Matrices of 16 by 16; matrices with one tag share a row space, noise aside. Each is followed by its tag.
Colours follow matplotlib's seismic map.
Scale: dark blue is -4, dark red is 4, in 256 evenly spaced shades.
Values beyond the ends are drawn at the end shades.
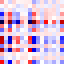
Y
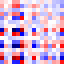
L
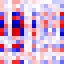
L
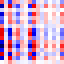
Y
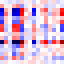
L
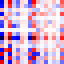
Y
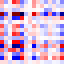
L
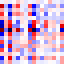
Y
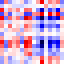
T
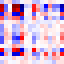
L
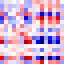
T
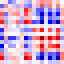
T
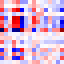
L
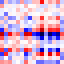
T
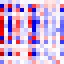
Y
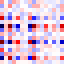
Y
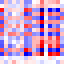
T
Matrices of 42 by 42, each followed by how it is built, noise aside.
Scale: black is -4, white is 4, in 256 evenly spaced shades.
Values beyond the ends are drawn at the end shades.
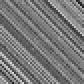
Toeplitz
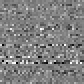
uneven rows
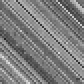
Toeplitz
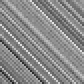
Toeplitz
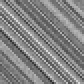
Toeplitz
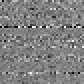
uneven rows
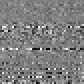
uneven rows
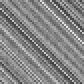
Toeplitz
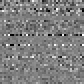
uneven rows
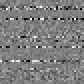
uneven rows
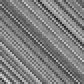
Toeplitz
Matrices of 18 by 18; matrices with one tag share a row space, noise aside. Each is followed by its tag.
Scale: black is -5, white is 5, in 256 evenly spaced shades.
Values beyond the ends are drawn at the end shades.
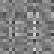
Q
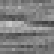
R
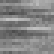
R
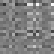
Q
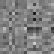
Q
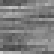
R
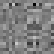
Q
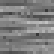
R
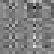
Q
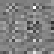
Q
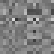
Q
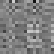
Q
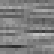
R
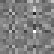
Q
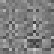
Q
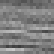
R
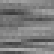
R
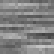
R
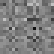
Q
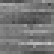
R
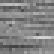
R
